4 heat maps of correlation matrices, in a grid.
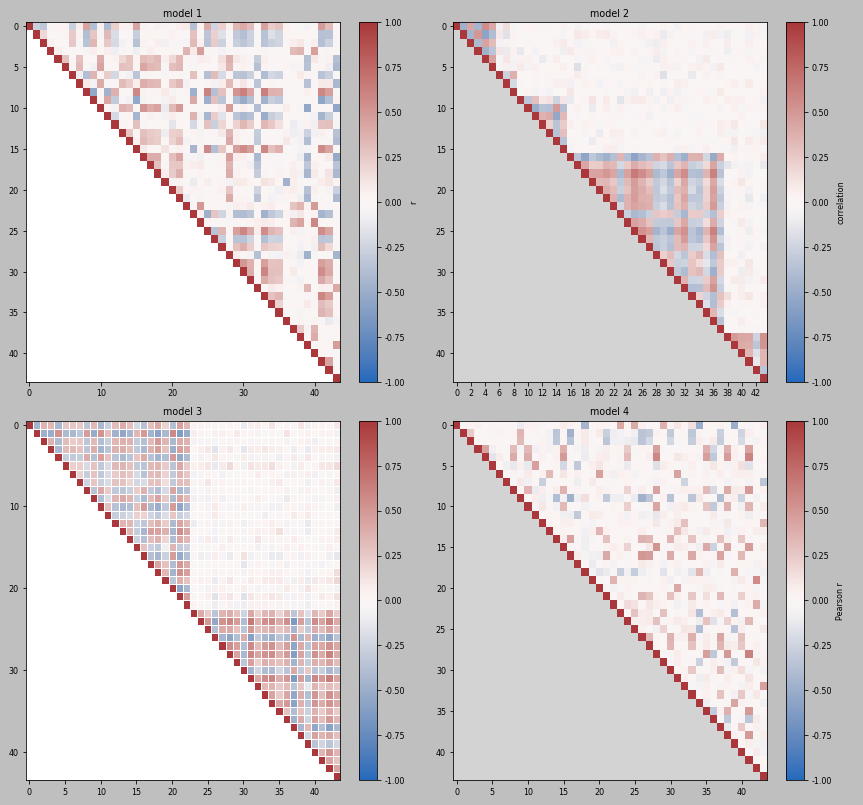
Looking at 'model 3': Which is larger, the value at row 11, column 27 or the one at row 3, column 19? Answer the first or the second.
the second
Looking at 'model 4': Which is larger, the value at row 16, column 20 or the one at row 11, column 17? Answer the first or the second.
the first
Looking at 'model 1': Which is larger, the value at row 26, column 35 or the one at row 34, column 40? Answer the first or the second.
the second
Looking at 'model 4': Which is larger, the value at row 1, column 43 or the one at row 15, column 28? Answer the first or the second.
the second
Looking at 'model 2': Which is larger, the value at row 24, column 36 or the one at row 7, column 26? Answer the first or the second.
the first
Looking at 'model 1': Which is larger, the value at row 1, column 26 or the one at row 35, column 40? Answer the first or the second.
the first
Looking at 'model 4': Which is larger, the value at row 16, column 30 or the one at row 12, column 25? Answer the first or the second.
the first
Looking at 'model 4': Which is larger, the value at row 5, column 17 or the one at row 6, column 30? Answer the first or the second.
the second
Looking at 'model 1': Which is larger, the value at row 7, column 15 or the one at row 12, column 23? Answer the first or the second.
the first
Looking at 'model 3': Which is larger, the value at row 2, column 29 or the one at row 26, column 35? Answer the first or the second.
the first
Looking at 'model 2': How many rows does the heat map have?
44
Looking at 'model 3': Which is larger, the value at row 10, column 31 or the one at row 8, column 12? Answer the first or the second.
the first
